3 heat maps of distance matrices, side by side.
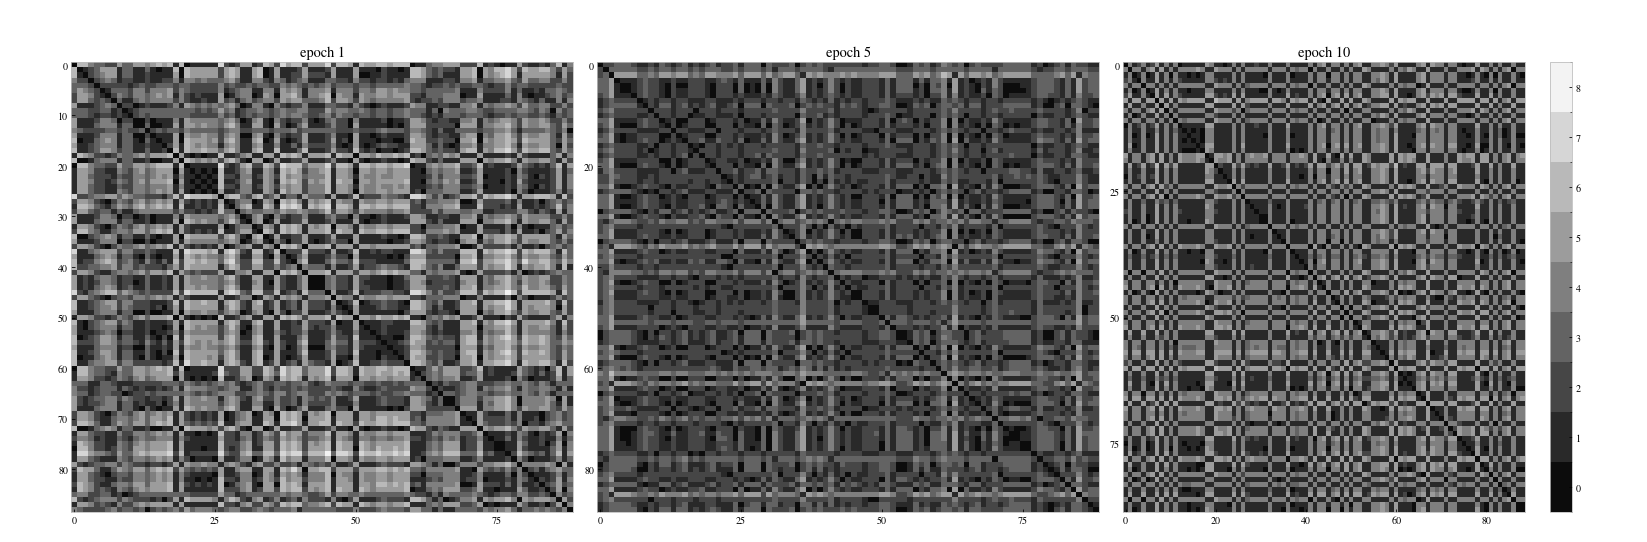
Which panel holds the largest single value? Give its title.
epoch 1
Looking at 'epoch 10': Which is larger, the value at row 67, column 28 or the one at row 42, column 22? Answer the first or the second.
the first
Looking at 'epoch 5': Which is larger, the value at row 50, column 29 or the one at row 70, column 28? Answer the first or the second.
the second
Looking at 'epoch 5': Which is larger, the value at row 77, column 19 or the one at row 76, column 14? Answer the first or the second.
the first
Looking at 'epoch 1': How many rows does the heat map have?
89
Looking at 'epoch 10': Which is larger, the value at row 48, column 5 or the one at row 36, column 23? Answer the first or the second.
the second
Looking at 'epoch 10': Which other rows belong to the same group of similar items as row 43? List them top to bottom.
1, 4, 7, 9, 11, 18, 19, 24, 26, 32, 36, 41, 44, 46, 47, 49, 51, 52, 55, 56, 57, 58, 60, 65, 66, 68, 69, 70, 72, 73, 78, 81, 83, 86
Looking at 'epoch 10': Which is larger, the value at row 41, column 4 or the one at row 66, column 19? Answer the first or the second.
the second
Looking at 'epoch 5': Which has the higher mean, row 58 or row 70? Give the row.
70
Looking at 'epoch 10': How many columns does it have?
89
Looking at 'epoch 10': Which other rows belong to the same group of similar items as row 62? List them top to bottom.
0, 2, 3, 5, 6, 8, 10, 12, 13, 14, 15, 16, 17, 20, 21, 22, 23, 25, 27, 28, 29, 30, 31, 33, 34, 35, 37, 38, 39, 40, 42, 45, 48, 50, 53, 54, 59, 61, 63, 64, 67, 71, 74, 75, 76, 77, 79, 80, 82, 84, 85, 87, 88
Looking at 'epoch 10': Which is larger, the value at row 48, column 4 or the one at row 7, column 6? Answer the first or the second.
the second
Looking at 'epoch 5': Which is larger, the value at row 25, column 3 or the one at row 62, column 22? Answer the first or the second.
the first
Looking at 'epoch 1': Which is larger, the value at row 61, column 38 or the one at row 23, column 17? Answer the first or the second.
the second
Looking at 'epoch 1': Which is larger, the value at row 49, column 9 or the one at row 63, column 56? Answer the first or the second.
the first
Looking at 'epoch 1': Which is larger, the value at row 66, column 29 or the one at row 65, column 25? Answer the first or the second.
the first
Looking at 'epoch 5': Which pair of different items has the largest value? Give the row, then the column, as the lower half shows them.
61, 2
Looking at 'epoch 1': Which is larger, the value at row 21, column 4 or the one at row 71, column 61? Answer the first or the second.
the second
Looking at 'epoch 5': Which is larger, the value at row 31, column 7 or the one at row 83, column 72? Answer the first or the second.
the second
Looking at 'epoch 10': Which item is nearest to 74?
42
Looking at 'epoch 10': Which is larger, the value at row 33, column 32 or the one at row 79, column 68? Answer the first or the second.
the second
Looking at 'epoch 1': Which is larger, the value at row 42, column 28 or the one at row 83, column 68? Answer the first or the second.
the first
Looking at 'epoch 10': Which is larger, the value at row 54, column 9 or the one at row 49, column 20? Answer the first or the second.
the second
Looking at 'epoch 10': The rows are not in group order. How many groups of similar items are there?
2
